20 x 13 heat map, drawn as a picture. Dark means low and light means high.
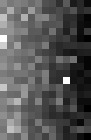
There are no regular stripes. The ninth with the highest average is the top left. Values rise toward the left. The grain is fine, like static.
